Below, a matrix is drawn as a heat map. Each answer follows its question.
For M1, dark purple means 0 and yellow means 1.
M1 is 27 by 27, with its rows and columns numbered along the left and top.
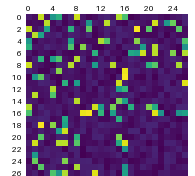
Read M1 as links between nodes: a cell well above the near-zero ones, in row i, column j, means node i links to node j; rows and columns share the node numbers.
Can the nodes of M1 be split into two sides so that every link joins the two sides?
no
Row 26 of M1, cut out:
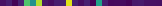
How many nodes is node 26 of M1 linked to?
5
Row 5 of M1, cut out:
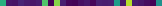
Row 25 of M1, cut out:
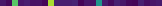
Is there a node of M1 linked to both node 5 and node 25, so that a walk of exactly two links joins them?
no
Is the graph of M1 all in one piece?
yes
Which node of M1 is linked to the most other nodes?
node 16
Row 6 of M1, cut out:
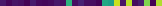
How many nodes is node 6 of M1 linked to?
7
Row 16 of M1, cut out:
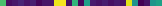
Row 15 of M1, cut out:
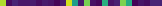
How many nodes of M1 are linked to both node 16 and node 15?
4
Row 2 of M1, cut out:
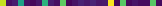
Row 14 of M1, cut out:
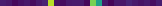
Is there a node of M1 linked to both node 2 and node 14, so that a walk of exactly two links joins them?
no
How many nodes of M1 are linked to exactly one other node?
2
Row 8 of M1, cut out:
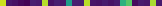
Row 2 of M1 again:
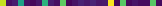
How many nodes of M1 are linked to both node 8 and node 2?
4
